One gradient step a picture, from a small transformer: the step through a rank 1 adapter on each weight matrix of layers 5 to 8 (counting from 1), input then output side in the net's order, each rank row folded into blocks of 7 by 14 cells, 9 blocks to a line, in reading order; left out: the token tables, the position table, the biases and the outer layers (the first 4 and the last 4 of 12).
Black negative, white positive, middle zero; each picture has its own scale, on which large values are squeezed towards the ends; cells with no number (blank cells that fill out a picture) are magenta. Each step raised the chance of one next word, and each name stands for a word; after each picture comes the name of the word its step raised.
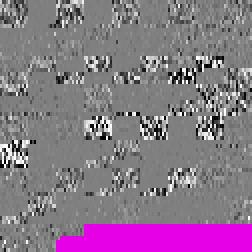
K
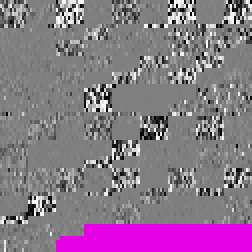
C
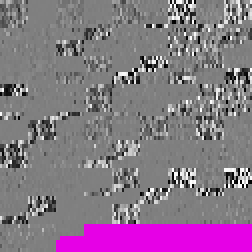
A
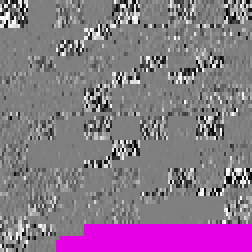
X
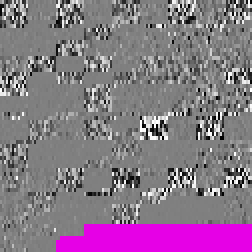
K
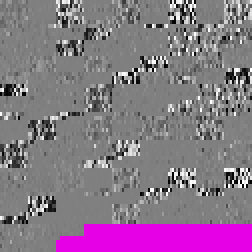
A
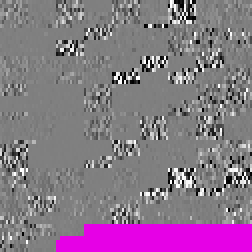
A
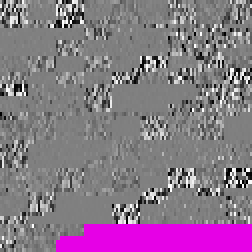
C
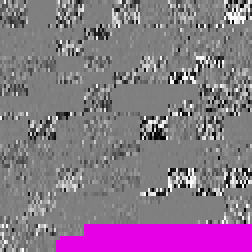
K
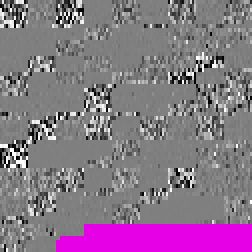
K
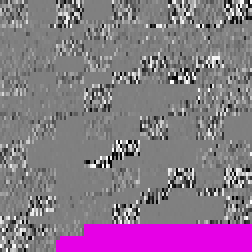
X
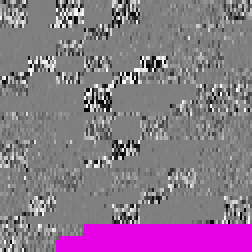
X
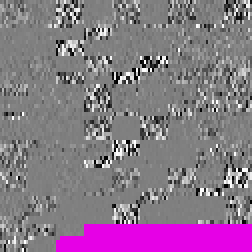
X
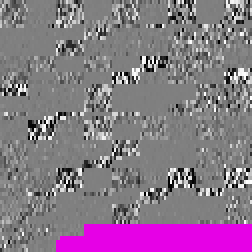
A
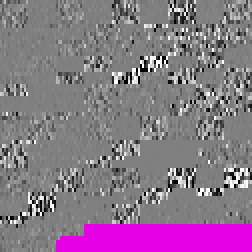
A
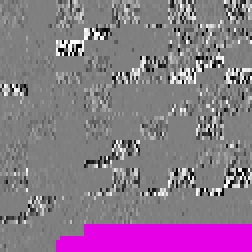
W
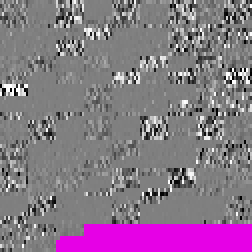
C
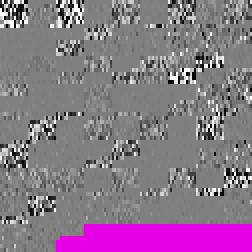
W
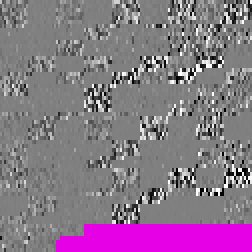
W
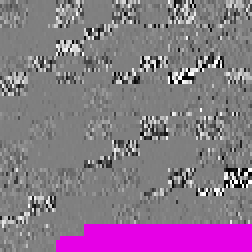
W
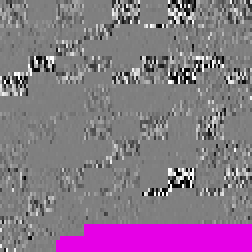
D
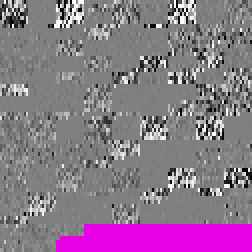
C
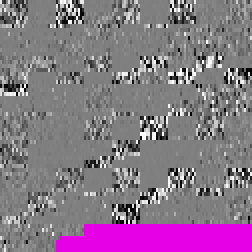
W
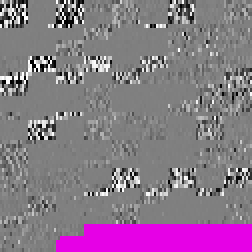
A
